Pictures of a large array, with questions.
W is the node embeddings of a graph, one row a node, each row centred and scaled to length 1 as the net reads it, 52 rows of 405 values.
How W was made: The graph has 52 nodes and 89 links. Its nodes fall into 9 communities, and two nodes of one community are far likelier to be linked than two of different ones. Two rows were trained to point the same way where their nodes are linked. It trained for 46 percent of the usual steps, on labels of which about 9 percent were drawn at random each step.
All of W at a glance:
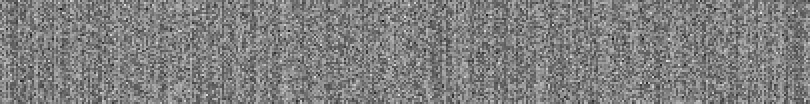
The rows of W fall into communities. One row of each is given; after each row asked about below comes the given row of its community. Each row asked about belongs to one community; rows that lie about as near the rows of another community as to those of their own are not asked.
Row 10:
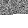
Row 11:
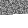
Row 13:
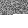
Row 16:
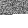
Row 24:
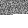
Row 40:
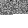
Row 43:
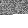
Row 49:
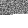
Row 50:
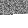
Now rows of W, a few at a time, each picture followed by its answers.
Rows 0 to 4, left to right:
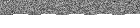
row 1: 13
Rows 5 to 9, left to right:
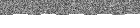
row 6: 16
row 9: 40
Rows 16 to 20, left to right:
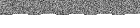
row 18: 11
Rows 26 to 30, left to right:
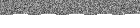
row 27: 10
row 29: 50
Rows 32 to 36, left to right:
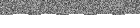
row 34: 24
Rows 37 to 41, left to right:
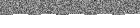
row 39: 50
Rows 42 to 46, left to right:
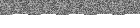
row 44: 16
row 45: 50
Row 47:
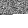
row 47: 16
